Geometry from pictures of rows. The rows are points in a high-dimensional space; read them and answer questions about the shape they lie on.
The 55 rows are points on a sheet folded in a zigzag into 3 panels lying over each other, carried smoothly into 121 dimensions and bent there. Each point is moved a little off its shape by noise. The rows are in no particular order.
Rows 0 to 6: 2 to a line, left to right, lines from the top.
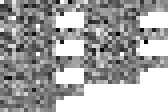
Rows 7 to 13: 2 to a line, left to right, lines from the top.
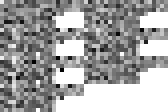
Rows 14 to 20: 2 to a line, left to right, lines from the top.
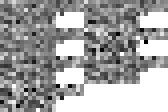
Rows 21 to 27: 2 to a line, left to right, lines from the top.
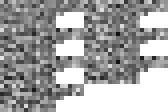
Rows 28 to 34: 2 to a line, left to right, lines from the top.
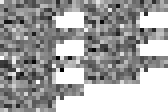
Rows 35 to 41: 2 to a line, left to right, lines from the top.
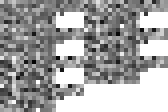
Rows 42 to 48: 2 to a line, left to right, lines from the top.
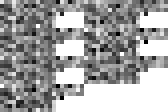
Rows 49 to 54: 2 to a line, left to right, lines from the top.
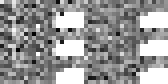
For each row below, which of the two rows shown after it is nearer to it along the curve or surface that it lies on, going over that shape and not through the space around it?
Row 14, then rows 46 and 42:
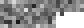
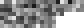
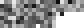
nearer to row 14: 42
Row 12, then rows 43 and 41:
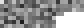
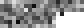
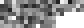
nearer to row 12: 41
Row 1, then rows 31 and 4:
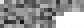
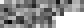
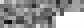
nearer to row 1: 31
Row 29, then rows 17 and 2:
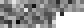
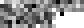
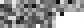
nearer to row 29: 17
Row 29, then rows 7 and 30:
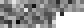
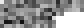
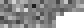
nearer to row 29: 30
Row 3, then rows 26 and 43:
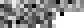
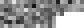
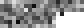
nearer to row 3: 43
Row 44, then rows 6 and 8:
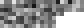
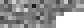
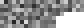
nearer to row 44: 8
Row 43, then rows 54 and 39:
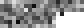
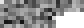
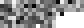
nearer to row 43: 39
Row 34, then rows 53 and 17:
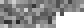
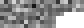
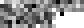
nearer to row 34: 17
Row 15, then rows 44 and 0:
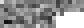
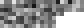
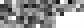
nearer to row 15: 44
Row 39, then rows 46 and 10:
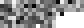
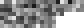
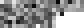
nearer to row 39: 10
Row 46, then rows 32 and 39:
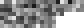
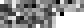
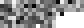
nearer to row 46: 32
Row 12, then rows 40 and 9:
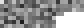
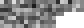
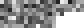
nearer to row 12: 40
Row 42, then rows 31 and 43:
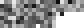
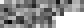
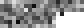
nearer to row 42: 43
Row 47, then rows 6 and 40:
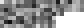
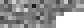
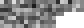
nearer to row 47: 40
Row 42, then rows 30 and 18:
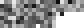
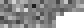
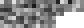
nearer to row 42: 30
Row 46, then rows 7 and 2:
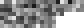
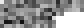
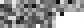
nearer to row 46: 7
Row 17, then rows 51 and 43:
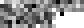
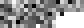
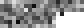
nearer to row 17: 43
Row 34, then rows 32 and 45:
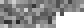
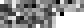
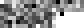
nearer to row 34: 45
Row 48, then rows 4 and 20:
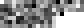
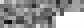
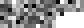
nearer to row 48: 4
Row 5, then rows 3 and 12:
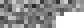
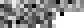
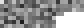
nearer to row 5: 3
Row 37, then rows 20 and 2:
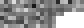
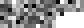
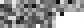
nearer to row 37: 2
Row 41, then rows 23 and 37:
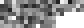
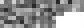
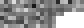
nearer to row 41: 23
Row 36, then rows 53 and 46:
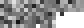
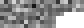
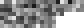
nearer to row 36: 53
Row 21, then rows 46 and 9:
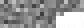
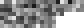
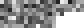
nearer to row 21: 9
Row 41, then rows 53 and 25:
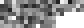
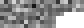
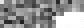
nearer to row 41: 25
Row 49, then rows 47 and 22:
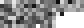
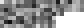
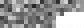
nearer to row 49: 22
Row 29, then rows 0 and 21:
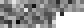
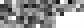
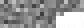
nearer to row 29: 21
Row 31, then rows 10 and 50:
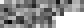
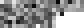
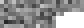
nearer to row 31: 50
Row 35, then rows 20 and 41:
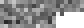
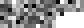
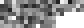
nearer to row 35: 20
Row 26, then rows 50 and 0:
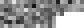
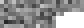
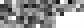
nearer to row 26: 50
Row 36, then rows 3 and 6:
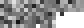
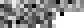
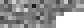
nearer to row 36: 3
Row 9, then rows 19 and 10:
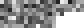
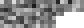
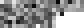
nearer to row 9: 10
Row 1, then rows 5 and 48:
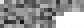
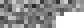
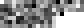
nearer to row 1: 48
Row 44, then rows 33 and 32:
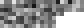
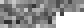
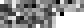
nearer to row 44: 32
